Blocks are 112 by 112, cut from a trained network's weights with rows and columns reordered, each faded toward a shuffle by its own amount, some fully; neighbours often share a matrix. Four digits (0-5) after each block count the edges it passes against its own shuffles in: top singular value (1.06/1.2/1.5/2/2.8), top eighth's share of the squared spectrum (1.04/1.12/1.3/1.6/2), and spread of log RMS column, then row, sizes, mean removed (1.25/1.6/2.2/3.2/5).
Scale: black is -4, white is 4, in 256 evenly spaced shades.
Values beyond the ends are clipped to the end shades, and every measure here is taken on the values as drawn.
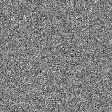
3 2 1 1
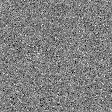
0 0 0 0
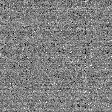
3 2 1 0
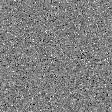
1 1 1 0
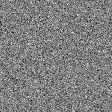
2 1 0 0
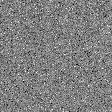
0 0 0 0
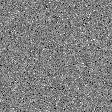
0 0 0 0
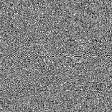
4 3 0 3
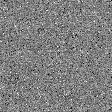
0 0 0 0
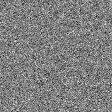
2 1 0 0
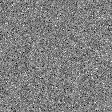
0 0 0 0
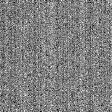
3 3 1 2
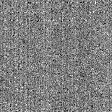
3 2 0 2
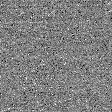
1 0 0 0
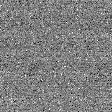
2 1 1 0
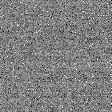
1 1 1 0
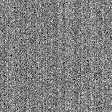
3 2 0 1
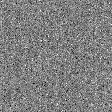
1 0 0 0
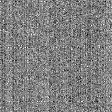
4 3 0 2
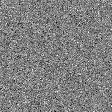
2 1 0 0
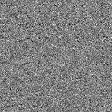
3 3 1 2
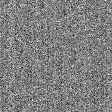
1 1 0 0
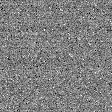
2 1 0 0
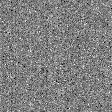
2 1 0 0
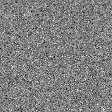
2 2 0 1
